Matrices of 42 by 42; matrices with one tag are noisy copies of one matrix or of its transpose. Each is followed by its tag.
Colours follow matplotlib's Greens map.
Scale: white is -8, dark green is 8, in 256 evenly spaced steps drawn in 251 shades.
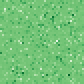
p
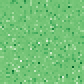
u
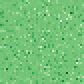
u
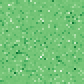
p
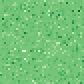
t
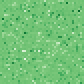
t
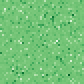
p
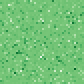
p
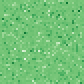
t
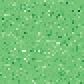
t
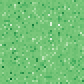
t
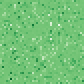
t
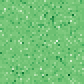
p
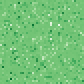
t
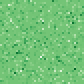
p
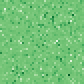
p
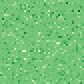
t
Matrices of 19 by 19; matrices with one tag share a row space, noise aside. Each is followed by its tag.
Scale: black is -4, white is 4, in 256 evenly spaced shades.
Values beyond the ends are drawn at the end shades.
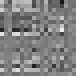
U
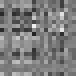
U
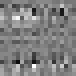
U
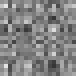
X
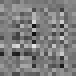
U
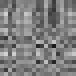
X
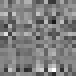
X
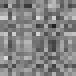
X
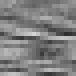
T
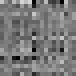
U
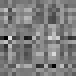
X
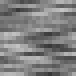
T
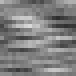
T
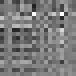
U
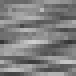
T
